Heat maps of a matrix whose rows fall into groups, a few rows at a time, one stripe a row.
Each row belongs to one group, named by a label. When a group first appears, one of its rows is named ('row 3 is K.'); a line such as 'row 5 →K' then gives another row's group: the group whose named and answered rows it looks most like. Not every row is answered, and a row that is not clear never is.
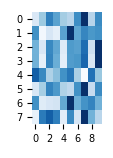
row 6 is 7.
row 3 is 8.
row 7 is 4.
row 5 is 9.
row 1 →7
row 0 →9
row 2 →8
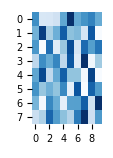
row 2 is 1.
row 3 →4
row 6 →8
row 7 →9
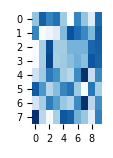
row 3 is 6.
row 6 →9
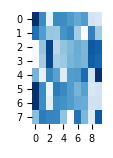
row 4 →8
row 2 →6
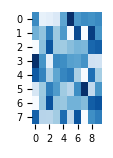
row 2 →6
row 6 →6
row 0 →7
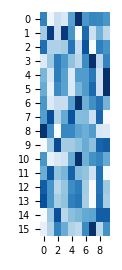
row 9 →6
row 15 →9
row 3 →9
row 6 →7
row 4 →8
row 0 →7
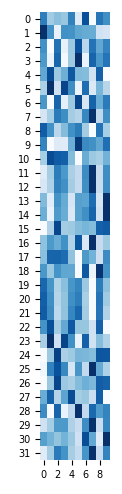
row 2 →1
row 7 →9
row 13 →8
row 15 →6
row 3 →1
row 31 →9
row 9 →7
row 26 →6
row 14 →8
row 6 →1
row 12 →9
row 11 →9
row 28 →1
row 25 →4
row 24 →6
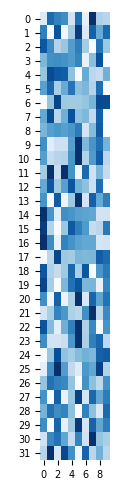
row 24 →6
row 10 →7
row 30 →4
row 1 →1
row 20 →1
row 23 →7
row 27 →1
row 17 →6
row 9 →7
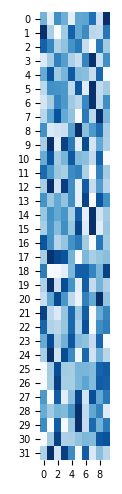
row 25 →6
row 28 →7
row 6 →9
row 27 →1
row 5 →4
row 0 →8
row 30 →6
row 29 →1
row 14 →4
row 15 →4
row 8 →7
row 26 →6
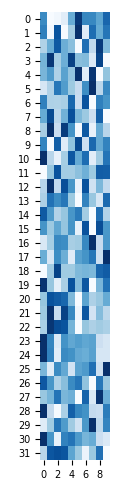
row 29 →9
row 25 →8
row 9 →1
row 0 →7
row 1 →1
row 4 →4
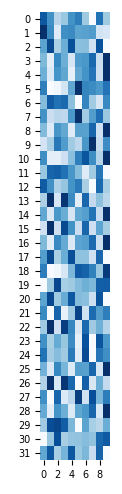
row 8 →8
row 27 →1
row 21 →1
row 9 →9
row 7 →7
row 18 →7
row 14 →8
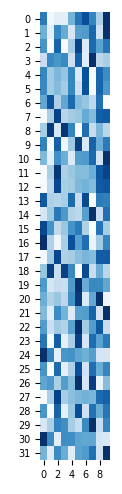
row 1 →8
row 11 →6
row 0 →7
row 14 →9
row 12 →6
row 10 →8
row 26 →4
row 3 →4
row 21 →8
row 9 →1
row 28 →1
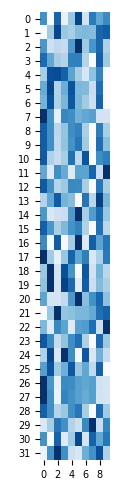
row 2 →7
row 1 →6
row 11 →8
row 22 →8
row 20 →7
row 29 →9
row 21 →6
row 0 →1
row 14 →7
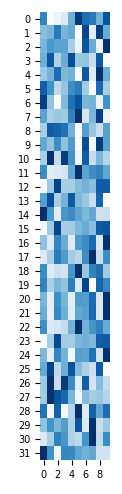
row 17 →9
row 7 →7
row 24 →8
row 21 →8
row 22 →7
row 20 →8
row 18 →7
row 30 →9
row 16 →8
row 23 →6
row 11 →7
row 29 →4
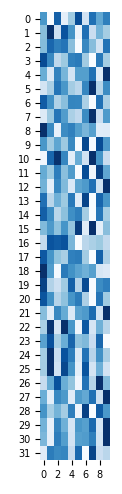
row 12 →8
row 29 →8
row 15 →4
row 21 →8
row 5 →9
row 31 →4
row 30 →8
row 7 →9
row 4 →8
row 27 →8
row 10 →4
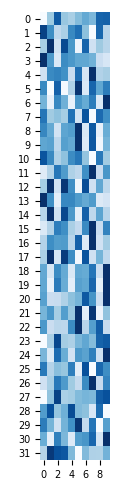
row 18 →8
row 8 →4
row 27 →6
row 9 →4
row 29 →4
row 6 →8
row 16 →4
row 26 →9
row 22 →7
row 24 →8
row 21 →4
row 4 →4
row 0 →6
